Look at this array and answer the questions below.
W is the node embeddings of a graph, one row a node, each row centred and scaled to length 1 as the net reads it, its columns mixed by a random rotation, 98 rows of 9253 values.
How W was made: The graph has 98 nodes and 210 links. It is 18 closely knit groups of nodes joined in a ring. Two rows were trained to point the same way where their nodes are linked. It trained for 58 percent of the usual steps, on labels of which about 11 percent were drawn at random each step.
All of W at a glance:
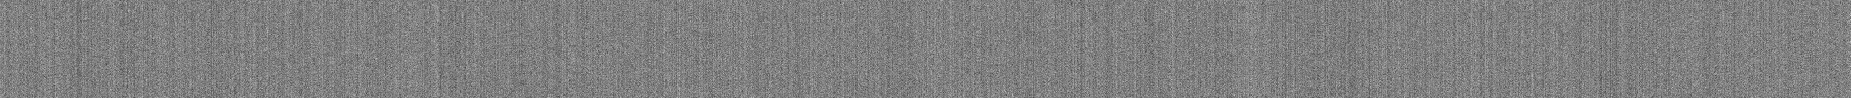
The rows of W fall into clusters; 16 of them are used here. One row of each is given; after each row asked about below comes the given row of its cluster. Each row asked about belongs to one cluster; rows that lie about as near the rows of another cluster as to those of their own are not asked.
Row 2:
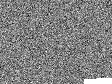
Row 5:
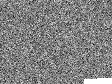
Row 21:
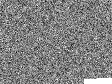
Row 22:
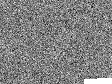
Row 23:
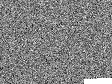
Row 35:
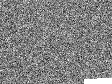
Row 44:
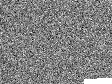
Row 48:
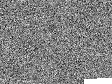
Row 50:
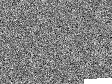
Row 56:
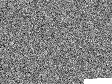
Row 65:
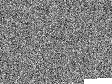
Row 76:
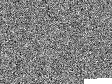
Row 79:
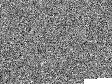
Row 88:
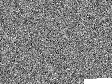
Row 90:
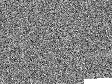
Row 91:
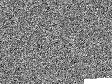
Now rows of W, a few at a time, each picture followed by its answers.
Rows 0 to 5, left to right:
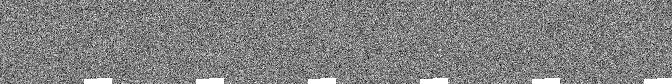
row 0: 23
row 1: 48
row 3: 2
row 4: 21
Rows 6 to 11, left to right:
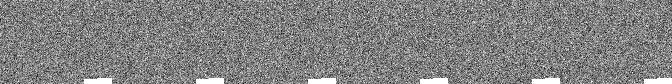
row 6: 44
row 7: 76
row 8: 44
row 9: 91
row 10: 88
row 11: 79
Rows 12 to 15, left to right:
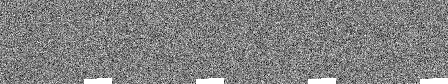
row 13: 56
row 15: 56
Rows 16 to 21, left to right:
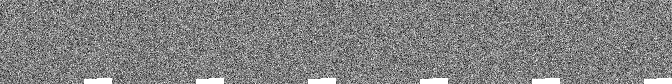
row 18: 90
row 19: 56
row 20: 76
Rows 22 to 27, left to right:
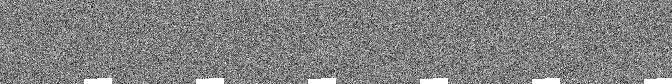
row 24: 50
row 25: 23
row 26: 2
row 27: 48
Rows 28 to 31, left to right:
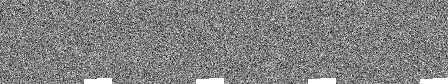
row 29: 22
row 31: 35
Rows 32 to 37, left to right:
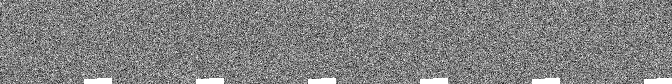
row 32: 35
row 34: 91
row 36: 88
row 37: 79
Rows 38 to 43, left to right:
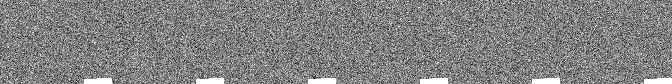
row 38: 50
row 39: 91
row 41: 23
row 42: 21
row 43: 91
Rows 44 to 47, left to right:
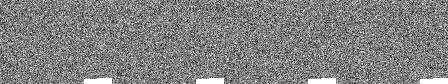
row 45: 65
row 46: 79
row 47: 22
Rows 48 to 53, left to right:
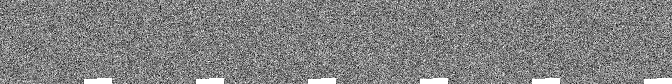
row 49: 76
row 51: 76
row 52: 76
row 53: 23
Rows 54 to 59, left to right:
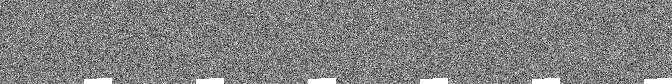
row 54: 35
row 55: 56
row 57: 50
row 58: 21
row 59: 22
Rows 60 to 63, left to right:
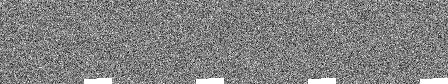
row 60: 35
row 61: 21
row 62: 91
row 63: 21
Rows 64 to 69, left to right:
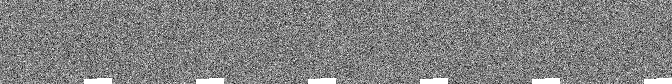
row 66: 23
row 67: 48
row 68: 23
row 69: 21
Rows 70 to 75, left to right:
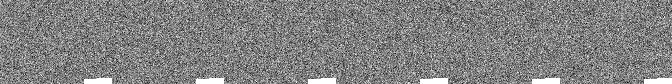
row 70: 2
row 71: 5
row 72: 79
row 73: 65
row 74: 44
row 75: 48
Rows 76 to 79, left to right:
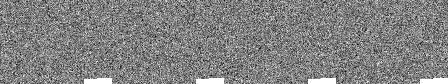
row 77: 56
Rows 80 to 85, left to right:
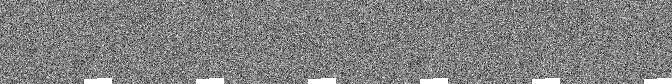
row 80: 65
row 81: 5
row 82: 50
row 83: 65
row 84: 65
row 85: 50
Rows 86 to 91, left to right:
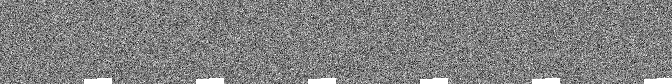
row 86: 5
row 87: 79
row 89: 48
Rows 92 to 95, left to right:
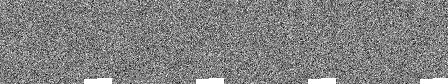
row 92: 22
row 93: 48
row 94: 88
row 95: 2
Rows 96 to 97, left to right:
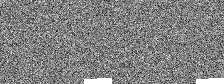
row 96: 5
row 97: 35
